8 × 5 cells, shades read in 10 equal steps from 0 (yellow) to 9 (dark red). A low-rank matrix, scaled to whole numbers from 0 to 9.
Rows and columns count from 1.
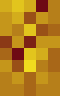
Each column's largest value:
7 9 8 9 5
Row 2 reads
3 2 6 3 4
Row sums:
18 18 19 24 22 18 19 21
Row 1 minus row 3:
-1 -3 1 3 -1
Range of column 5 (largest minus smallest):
2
